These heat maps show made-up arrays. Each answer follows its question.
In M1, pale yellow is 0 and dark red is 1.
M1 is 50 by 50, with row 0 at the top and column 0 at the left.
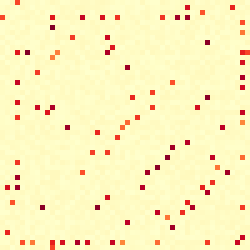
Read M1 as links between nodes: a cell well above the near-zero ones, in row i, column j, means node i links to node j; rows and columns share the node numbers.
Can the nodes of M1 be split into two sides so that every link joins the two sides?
yes
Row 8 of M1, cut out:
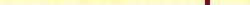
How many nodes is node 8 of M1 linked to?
1
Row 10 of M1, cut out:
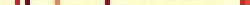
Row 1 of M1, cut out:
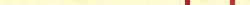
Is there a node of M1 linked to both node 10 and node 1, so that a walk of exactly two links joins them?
no
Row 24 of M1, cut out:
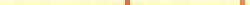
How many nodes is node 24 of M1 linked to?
2
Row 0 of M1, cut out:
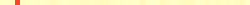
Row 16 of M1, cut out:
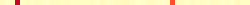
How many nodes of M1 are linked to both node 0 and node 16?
1
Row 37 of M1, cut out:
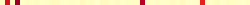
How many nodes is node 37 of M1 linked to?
4
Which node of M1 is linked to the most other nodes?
node 48
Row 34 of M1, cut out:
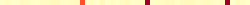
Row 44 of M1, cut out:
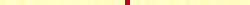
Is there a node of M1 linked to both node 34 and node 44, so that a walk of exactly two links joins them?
no
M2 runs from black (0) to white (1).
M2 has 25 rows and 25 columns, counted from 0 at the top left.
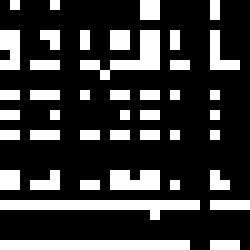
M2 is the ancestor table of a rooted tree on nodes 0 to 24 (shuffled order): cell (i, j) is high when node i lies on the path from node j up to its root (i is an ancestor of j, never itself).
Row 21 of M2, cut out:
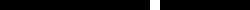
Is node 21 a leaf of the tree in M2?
no
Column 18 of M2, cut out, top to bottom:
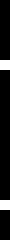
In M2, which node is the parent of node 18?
6
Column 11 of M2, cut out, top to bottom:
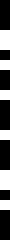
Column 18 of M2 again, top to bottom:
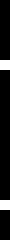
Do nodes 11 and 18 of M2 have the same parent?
no
